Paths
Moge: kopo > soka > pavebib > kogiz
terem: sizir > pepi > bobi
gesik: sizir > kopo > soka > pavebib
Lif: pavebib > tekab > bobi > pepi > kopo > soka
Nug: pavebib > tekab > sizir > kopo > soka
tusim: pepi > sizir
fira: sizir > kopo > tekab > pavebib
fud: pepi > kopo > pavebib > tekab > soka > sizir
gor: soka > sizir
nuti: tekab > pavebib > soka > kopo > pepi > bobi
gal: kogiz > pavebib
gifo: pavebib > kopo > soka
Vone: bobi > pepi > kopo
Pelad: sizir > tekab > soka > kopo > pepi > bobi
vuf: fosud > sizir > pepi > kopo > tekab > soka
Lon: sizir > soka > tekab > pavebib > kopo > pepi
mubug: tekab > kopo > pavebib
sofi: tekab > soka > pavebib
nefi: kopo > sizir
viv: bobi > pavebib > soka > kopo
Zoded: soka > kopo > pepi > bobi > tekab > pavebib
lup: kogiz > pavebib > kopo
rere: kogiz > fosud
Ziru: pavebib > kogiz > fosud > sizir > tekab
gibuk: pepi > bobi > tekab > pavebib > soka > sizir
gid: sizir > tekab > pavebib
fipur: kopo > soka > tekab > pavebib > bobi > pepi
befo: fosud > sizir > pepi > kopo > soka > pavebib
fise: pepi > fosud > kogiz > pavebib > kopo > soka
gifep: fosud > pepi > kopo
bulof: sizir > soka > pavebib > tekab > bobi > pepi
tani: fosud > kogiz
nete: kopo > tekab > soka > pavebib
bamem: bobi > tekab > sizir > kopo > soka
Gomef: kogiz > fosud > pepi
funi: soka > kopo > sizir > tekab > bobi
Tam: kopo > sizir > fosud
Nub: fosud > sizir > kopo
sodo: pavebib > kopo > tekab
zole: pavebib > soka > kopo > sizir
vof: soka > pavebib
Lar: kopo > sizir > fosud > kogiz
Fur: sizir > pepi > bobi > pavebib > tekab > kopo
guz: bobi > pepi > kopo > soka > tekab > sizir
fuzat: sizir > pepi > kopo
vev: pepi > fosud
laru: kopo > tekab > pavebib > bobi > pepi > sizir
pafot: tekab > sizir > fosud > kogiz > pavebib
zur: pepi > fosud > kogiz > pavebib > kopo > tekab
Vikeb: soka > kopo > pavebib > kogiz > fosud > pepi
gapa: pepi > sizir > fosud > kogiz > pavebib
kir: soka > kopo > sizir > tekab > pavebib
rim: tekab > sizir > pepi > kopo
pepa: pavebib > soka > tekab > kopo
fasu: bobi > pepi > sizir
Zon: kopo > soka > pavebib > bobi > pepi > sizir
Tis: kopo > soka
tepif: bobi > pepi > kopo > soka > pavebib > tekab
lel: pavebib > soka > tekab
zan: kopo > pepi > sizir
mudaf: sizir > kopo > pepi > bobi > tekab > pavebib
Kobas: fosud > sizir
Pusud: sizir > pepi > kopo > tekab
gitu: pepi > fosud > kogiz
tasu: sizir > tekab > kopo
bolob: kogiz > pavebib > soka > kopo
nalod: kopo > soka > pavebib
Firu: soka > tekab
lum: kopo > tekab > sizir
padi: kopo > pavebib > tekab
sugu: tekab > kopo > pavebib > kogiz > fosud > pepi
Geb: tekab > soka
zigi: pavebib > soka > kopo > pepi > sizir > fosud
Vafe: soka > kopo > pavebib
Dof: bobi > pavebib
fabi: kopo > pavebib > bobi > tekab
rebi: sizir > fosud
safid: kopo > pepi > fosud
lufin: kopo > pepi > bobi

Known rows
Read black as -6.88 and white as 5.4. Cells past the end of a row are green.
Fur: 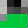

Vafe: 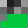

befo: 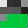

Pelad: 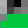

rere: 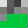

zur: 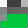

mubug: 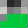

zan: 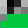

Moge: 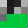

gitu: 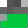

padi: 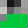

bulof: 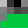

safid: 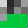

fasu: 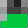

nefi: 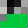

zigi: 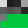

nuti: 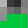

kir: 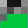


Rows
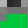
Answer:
pepa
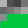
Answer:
Firu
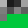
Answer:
gifo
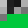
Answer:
Lar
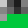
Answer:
gibuk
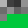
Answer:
lel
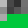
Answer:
tepif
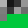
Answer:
nalod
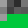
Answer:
viv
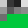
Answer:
gal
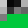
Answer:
fuzat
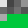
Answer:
gifep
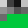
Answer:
Ziru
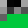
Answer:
gesik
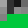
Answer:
funi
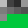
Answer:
rebi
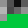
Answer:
bamem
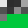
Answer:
Vikeb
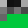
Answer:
zole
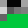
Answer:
fira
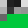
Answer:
lup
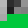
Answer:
lufin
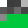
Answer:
fise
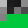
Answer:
Zon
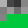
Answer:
sofi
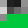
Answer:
laru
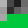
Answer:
guz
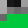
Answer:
Nug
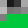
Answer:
sodo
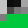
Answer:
Pusud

